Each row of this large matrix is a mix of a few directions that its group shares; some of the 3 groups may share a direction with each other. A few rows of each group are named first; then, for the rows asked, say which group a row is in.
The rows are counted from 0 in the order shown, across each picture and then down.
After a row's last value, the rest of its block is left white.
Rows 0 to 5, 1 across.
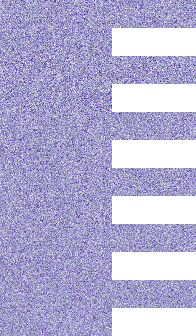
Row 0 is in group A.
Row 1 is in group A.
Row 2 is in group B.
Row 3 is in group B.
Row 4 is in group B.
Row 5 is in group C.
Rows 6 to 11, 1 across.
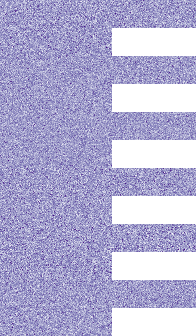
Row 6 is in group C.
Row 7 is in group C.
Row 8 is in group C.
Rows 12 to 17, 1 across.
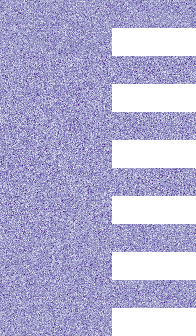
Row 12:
C
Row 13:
B
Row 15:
C
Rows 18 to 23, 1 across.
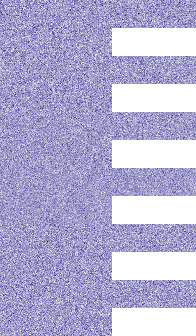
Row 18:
A
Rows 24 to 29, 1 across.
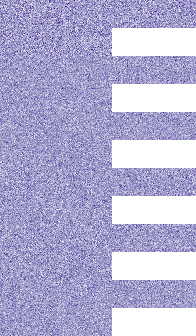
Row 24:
A
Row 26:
C
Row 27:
C
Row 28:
C
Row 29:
B
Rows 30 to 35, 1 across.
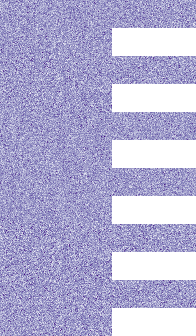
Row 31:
A
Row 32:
B
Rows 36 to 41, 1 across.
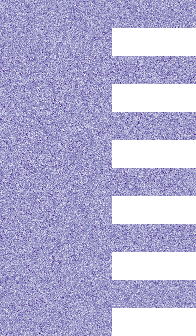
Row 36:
C
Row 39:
B
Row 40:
A
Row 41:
C
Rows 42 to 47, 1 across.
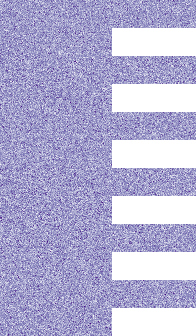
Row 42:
C
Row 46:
B
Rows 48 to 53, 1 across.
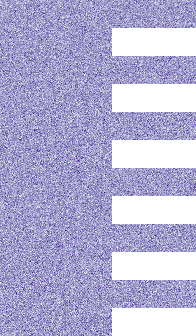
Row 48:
C
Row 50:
B
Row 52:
A
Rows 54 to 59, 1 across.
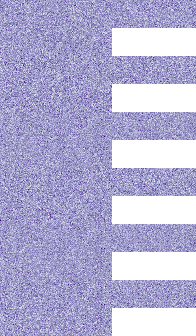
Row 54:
C
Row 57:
B
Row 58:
B
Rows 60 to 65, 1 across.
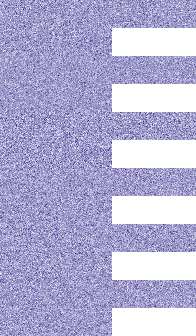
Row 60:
A
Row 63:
C
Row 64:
C
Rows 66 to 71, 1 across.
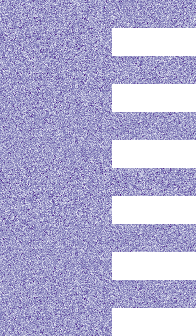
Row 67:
A
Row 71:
B
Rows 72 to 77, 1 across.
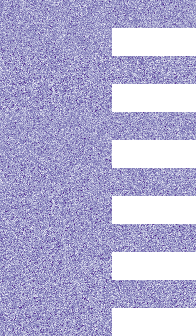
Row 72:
B
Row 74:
C
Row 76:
A
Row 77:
B
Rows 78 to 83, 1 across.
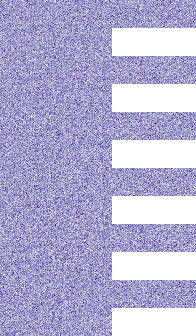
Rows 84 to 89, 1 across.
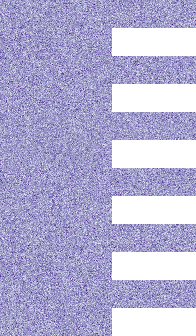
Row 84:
B
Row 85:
C
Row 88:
B
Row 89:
B
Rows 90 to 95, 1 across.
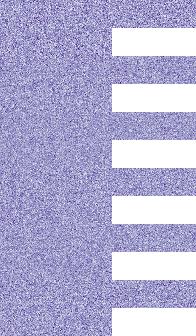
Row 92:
B
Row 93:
B
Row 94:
C
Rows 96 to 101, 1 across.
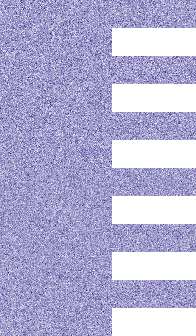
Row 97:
B
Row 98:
A
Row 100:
C
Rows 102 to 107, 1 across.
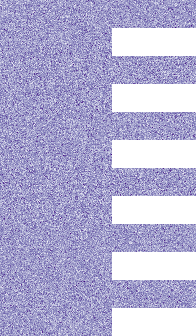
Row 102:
C
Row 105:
A
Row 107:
C
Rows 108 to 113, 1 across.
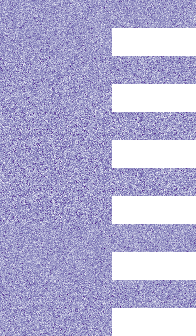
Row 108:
B
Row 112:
B
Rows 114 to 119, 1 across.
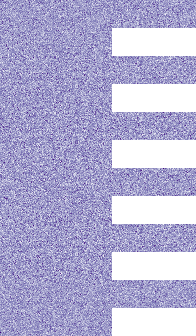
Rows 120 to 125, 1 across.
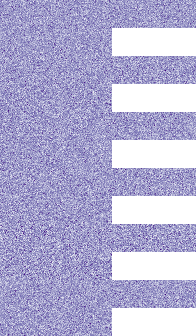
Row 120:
B
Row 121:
C
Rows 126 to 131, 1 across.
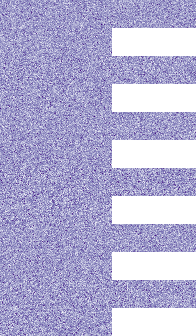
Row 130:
A
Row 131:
C
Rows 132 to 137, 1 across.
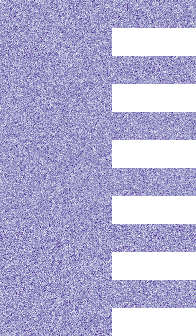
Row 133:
B
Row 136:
A
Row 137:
A
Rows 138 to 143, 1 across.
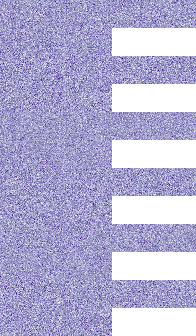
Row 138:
B
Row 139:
A
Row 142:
B
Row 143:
A
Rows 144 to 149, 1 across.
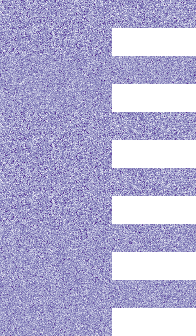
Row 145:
B
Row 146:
A
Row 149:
B
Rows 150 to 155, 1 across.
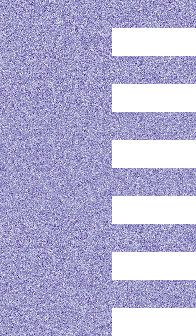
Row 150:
A
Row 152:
B
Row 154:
B
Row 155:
C
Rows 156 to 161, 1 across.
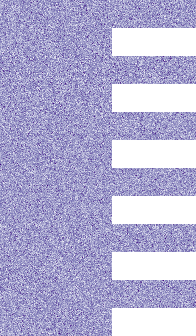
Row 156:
B
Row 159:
A
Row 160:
C
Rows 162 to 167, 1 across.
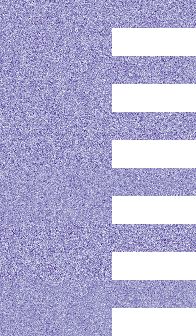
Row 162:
A
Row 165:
C
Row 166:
B
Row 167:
B
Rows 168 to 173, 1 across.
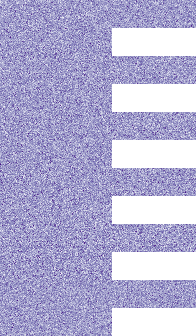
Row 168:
C
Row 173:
C
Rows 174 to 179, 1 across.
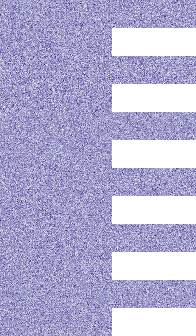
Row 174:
B
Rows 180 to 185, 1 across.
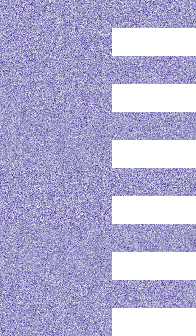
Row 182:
B
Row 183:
B
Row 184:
B
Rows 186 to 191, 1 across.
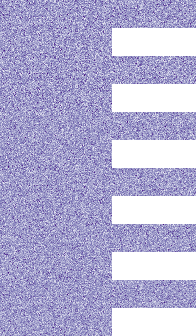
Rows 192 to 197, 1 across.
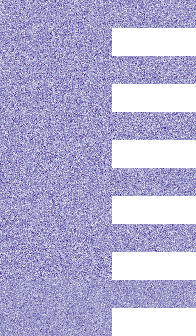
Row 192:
A
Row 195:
A
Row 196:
C
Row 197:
B
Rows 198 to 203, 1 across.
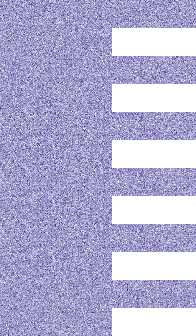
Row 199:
B
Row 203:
C
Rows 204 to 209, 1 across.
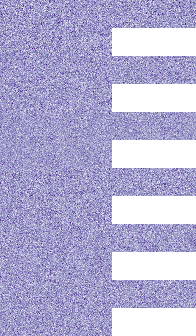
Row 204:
A
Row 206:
B
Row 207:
B
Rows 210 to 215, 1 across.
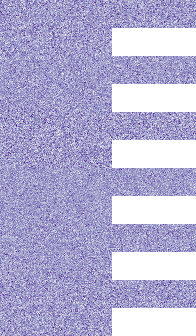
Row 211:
C
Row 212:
A
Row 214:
C
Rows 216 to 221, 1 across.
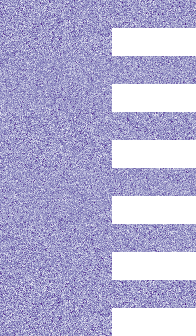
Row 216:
A
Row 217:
C
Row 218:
C
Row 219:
C
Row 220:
C
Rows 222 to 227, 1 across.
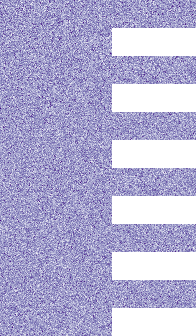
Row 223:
B
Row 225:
B
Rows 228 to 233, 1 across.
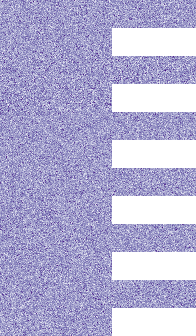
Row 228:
B
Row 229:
C
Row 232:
C
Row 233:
B
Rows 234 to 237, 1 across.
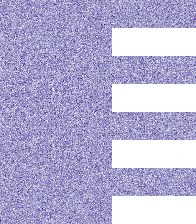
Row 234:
B
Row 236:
A
